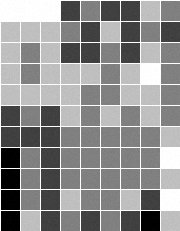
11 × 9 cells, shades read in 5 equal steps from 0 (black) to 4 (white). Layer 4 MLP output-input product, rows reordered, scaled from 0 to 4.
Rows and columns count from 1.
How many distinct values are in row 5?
2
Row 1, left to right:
4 4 4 1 2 1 1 3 2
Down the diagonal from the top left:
4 3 3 3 2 3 2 2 3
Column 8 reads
3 2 3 4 3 3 2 2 2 1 0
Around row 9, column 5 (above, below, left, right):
2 2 2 2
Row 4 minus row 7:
2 1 2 1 1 0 1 2 -1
